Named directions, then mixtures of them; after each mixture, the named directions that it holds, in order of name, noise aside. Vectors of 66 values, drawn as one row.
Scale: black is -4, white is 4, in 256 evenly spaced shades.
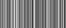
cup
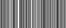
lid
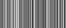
cup, lid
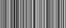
cup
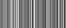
cup, lid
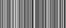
cup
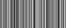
cup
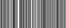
lid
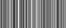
cup, lid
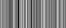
lid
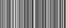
cup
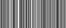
lid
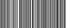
cup, lid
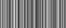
cup, lid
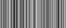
cup, lid
